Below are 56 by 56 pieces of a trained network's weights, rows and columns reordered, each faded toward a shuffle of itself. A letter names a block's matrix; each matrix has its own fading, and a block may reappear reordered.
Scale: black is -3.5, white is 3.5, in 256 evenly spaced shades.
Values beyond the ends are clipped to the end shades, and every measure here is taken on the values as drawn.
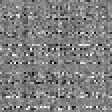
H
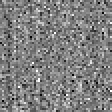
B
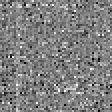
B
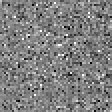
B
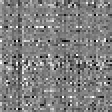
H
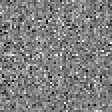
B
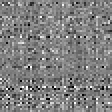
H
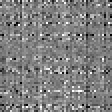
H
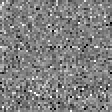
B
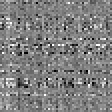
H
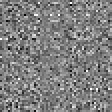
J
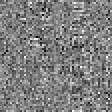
J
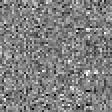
J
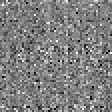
B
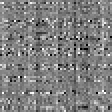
H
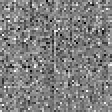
B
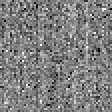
B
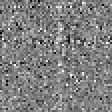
B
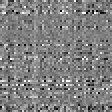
H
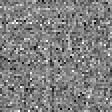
B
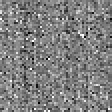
B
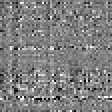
H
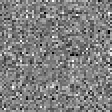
J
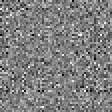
J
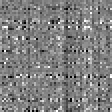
H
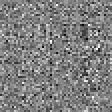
J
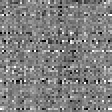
H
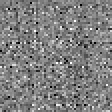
B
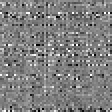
H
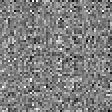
J
